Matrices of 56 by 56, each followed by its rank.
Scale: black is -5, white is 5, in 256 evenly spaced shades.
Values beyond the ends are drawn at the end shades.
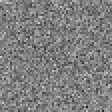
full rank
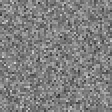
full rank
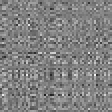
five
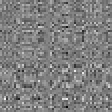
five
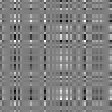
one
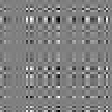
one
